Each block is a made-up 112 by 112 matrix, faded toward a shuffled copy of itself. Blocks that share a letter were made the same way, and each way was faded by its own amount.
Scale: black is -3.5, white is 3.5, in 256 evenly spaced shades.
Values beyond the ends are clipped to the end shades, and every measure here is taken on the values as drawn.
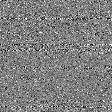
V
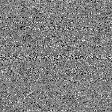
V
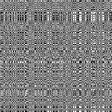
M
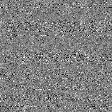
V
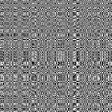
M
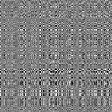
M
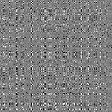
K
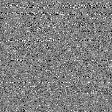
V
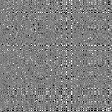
K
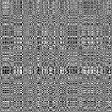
M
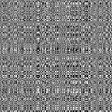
M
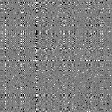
K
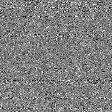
V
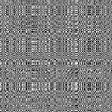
M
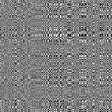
M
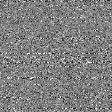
V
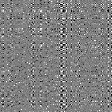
K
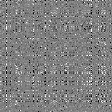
K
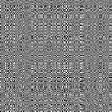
M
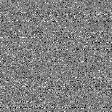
V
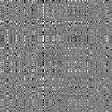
K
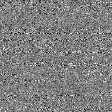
V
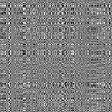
M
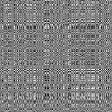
M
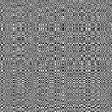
M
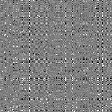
K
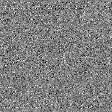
V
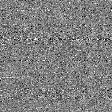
V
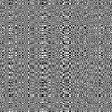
M
